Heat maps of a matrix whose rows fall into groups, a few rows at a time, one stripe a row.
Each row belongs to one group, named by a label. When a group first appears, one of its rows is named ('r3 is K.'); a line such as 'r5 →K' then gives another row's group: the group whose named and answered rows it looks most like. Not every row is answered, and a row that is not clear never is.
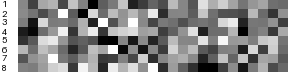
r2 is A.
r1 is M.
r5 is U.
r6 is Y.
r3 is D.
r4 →A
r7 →U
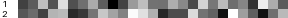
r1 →U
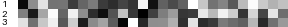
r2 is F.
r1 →U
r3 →Y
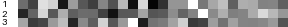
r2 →U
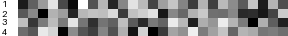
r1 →D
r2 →A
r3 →M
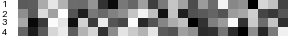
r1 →U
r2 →A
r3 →D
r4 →A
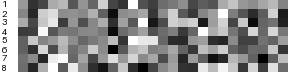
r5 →A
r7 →A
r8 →F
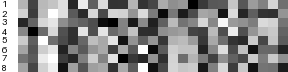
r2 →A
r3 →U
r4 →D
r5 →Y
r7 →Y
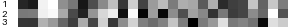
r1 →Y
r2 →Y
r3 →D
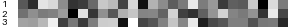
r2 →D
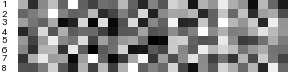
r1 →M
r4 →U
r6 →M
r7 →U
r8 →D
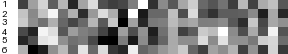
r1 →U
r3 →Y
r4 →F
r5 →U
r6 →D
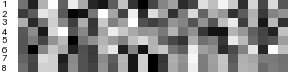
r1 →F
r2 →Y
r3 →D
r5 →A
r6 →Y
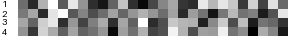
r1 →F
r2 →A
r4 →M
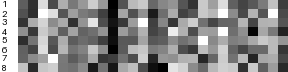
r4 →M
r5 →U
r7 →U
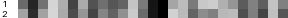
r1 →D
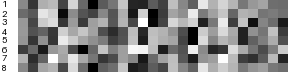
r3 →M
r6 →A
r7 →F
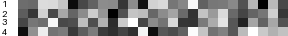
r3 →D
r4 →U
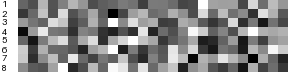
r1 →F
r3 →A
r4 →U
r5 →A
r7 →M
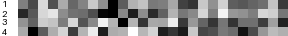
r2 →U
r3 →Y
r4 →A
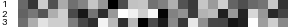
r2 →A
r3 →Y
